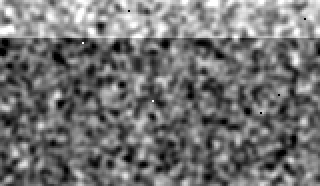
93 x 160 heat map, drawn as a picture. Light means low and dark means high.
The field is mottled with small blotches. Six lone cells stand out: four far higher and two far lower than their neighbours. A horizontal seam about 20% of the way down splits the table, and the bottom part is higher.
